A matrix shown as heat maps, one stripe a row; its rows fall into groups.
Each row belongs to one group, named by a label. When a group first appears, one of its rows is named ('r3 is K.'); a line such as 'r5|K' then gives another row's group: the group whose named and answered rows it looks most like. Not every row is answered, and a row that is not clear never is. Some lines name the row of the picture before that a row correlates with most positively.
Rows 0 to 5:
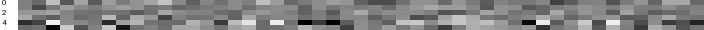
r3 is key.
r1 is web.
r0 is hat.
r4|web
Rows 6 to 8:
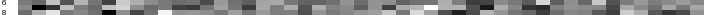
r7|web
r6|hat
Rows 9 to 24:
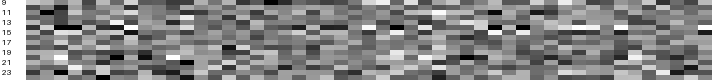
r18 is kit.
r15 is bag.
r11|web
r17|hat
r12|kit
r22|kit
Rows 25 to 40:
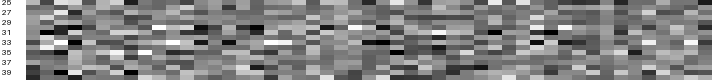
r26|kit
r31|web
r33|hat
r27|hat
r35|key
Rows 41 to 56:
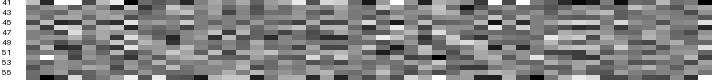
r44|bag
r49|key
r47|kit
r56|web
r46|bag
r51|hat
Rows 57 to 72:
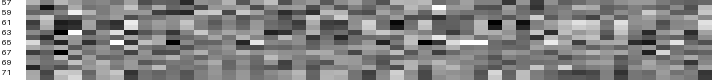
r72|bag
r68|hat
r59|kit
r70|kit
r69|kit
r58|web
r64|web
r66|hat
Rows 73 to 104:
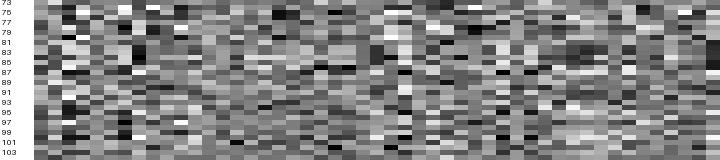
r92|hat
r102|kit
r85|bag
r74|key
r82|bag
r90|kit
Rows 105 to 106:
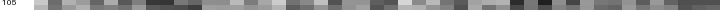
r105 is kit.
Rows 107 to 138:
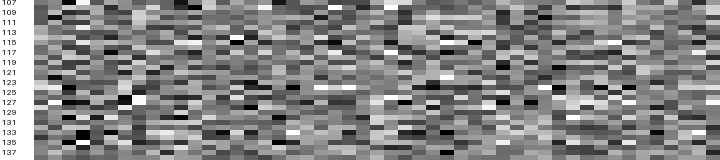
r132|bag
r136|hat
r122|web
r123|key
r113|key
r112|kit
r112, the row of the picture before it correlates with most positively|106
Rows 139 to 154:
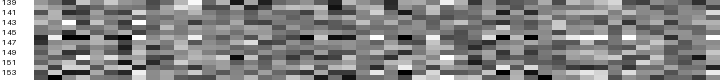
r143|hat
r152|bag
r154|web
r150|kit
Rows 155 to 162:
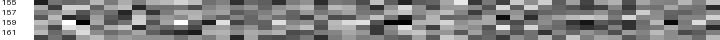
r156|bag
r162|kit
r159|hat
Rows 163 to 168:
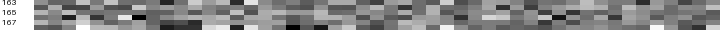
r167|kit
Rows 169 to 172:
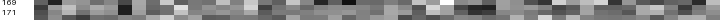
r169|web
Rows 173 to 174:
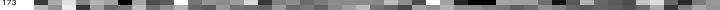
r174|hat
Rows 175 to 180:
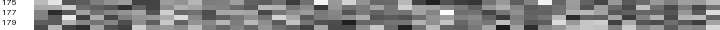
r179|web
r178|hat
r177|web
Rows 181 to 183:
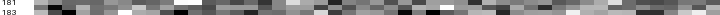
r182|web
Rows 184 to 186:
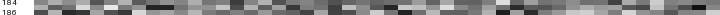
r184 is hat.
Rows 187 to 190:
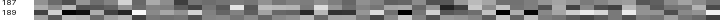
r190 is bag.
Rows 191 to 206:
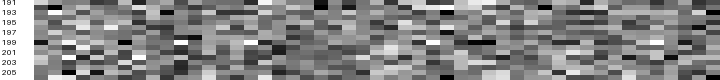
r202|hat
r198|kit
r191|key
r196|kit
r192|web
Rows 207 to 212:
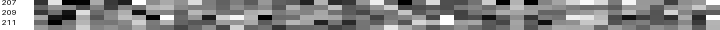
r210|web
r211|web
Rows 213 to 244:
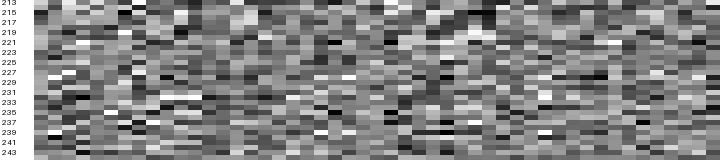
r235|kit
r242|key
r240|web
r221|kit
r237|key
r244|kit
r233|key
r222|bag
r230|bag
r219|key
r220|key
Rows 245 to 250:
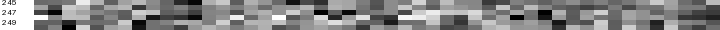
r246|bag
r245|kit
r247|web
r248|kit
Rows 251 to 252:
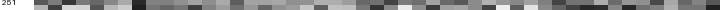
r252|bag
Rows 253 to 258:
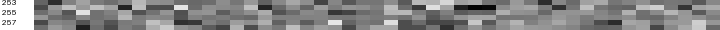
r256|key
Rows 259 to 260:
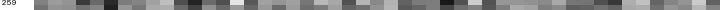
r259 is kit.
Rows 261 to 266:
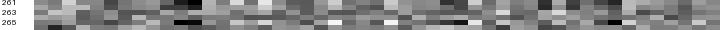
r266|web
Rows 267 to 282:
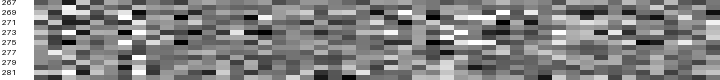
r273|hat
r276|bag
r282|web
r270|key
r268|hat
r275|key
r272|web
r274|web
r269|bag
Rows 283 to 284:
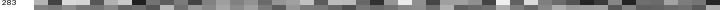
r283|bag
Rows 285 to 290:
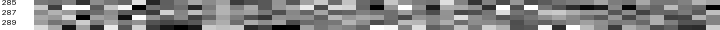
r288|hat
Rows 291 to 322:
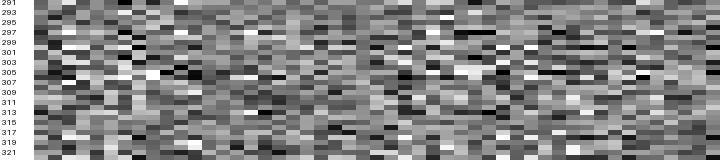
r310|hat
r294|web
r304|key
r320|kit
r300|bag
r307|hat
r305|web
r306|key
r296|web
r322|bag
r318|bag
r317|web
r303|bag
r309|kit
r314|web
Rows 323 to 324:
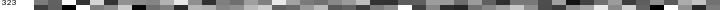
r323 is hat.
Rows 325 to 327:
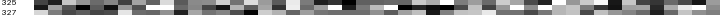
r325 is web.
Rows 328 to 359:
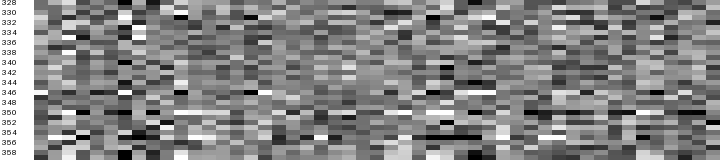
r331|key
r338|hat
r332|bag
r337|web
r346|key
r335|hat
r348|web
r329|web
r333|hat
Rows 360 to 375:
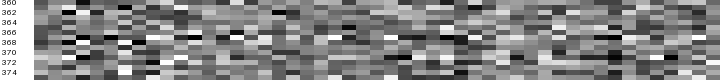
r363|kit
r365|web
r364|key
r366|kit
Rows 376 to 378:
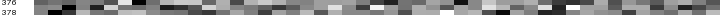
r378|web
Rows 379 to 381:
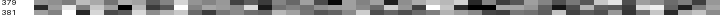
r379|kit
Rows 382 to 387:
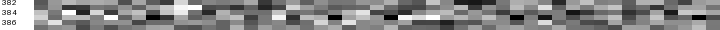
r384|hat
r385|kit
